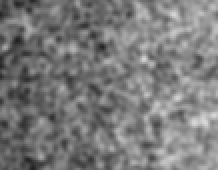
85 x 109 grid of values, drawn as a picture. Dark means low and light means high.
Grain: blotchy. Slope: up to the right. Average level on the scale: 50%. Histogram: bell-shaped.
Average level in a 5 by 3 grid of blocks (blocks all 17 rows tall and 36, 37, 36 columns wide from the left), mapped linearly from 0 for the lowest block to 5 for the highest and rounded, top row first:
125
034
024
125
025
